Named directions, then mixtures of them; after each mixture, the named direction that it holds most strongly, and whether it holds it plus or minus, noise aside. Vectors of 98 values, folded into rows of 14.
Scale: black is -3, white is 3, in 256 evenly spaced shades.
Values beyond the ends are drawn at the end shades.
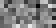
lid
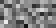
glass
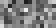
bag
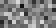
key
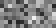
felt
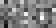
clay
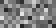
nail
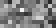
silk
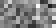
lid, minus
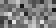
key, plus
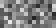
felt, minus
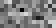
silk, minus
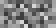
glass, minus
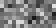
felt, minus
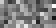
glass, minus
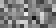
felt, minus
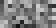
lid, minus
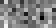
clay, minus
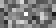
felt, minus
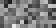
lid, plus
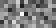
key, plus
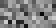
felt, plus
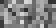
bag, minus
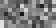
key, minus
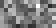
lid, minus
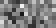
key, minus
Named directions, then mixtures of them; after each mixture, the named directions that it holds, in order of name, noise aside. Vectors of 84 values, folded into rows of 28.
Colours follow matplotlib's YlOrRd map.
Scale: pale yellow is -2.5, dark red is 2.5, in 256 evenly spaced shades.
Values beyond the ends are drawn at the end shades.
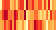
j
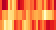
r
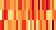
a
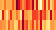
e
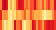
r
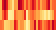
a, j, r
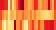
r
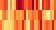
a, e, r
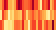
a, e, r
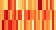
a, e, r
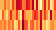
e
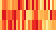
e, j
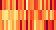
j, r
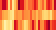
r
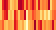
a, j, r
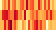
j, r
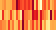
e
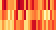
e, j, r
